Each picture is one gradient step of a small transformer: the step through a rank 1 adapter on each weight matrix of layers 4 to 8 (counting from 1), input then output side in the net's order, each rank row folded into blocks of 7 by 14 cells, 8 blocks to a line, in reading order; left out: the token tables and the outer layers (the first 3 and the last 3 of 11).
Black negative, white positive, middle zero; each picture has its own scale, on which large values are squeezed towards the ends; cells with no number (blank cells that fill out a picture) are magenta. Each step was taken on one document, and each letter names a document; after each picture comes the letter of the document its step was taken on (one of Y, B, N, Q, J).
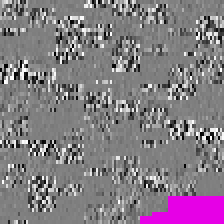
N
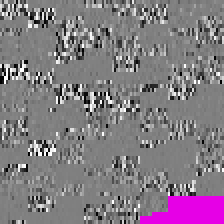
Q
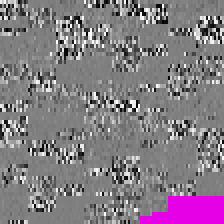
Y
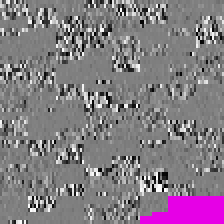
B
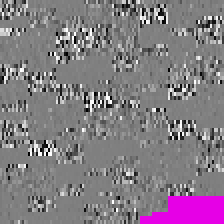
Q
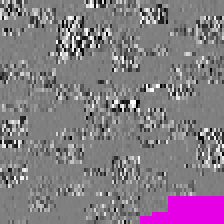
Y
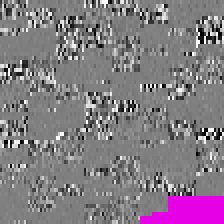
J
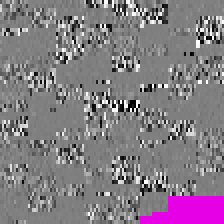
B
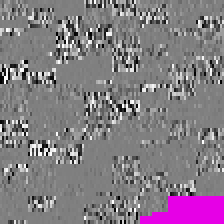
Q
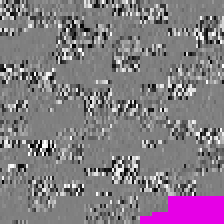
N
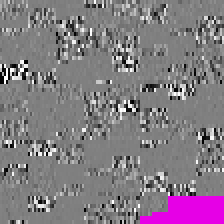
Q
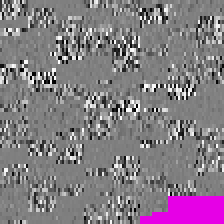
Q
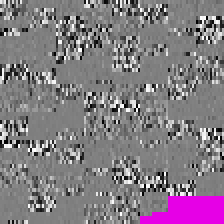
Y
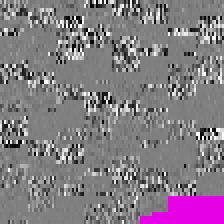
N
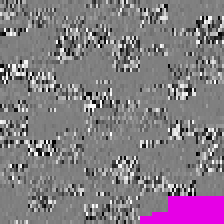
J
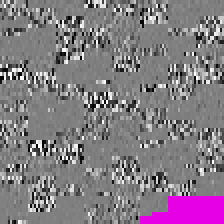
B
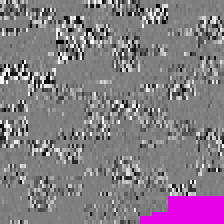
Y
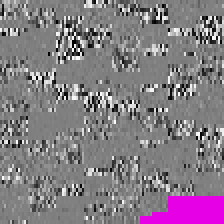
N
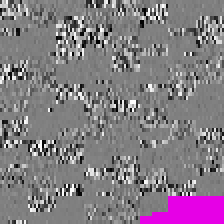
B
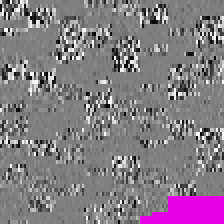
N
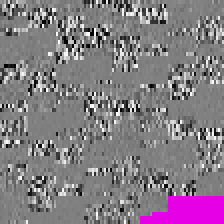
N
